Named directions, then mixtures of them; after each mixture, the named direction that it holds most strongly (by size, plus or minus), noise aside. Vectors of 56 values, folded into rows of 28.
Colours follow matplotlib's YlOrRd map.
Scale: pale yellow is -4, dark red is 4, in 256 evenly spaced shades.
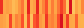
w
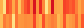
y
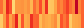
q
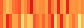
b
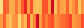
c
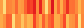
y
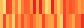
y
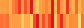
b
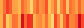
b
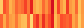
c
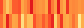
b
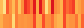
y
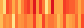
y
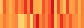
c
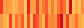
w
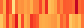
q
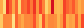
y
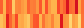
q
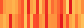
w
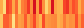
y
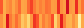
b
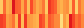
q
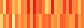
y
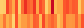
y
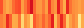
b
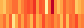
y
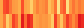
b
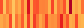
w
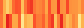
b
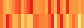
b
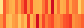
c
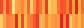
q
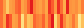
b
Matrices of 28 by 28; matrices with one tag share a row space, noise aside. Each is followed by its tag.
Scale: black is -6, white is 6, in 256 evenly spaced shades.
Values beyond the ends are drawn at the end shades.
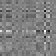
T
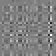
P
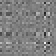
T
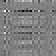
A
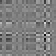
T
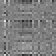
A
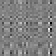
P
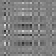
A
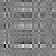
A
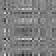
A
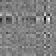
T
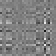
T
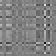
T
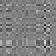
T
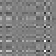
T
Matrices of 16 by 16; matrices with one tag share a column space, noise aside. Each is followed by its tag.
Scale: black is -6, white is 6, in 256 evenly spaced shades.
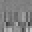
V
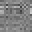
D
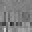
V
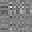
D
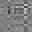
D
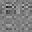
D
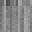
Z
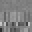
V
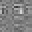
D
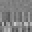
V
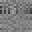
D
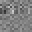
D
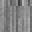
Z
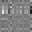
D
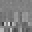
V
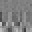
V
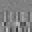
V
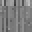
Z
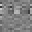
D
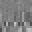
V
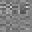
D
